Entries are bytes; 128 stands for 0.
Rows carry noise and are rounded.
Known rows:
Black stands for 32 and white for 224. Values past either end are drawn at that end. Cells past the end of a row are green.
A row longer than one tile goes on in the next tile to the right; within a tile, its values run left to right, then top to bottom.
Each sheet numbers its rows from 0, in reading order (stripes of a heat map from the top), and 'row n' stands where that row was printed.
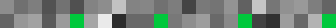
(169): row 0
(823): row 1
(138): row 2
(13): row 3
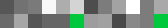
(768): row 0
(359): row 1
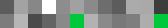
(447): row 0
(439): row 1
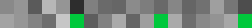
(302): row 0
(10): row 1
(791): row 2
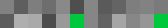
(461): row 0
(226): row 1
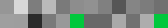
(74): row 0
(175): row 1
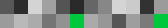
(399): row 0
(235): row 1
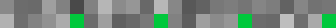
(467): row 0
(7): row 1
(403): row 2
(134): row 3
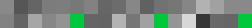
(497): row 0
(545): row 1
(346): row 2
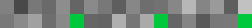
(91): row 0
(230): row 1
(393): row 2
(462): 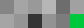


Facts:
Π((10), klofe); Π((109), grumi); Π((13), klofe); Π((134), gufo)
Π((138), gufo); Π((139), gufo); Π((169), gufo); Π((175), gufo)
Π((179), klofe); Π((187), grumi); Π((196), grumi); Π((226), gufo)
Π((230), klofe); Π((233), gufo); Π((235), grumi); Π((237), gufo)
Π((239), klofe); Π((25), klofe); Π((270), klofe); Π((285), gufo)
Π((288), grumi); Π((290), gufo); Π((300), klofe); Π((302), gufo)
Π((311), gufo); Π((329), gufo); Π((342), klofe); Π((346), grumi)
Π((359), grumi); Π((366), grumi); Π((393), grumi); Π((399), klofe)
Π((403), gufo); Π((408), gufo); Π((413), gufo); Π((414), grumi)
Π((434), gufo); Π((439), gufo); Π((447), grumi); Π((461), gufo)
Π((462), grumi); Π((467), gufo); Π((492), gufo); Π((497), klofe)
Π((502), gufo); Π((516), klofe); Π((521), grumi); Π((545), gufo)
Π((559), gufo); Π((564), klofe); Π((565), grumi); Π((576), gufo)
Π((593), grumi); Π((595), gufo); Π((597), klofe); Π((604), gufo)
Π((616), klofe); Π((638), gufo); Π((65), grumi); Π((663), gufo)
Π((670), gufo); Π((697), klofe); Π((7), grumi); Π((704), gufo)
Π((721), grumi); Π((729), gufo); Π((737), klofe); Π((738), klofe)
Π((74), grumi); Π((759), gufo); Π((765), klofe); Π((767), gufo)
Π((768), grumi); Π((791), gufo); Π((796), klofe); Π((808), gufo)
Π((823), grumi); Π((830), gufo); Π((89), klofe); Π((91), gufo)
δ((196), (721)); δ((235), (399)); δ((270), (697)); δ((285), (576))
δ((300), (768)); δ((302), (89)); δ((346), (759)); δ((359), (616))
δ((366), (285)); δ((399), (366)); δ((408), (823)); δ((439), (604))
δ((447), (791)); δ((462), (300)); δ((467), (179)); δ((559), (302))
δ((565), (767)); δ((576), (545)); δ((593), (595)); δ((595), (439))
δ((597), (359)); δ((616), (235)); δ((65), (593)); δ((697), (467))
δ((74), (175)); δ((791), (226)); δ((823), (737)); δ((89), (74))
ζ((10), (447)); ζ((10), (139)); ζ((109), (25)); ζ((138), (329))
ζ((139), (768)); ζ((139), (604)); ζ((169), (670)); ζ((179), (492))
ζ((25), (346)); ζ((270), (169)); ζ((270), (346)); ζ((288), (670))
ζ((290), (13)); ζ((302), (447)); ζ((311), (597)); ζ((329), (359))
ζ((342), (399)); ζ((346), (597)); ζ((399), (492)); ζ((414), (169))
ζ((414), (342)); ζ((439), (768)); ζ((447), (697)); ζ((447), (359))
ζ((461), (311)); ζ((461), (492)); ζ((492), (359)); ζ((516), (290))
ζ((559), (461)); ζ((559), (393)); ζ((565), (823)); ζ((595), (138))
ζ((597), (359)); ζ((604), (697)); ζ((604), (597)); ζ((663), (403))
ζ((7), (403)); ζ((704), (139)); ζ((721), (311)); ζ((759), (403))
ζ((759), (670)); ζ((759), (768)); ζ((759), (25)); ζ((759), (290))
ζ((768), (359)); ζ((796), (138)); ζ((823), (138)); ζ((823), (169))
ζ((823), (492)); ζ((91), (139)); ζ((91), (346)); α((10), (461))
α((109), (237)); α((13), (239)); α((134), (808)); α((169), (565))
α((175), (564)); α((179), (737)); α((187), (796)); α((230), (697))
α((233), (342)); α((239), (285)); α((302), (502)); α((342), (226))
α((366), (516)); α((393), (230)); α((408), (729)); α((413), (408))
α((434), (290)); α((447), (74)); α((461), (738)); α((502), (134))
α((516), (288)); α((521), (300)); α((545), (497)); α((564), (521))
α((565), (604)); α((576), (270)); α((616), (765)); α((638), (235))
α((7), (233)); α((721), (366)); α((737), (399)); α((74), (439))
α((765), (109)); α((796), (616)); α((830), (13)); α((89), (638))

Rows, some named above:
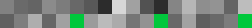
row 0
(10)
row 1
(399)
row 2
(7)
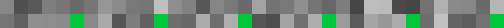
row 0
(237)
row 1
(288)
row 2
(175)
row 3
(830)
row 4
(285)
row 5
(721)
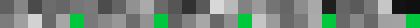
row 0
(516)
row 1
(604)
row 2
(329)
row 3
(595)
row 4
(616)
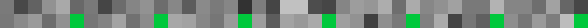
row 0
(604)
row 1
(139)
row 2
(270)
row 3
(285)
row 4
(196)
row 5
(414)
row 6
(408)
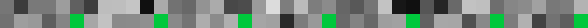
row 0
(311)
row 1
(366)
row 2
(576)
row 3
(74)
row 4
(616)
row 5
(492)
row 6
(414)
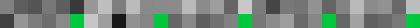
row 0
(796)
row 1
(593)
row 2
(521)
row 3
(138)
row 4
(7)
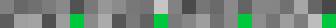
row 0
(179)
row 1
(288)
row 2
(91)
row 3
(408)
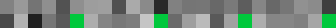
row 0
(109)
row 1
(89)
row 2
(342)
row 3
(559)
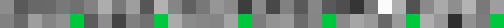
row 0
(670)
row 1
(187)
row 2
(559)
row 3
(25)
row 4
(597)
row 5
(65)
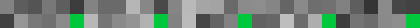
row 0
(796)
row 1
(697)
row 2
(565)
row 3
(564)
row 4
(765)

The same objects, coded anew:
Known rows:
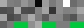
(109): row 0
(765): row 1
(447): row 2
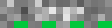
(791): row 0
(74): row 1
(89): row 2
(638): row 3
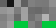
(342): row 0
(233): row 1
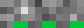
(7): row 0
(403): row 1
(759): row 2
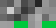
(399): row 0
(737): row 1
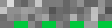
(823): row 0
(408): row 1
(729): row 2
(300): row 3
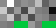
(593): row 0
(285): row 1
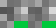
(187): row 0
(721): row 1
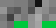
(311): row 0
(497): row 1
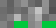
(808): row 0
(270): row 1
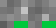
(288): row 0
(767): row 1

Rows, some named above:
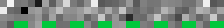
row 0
(439)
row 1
(342)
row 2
(823)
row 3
(302)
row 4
(597)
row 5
(175)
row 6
(461)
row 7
(302)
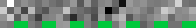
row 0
(593)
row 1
(492)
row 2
(597)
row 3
(237)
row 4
(516)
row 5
(414)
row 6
(565)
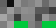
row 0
(25)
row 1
(604)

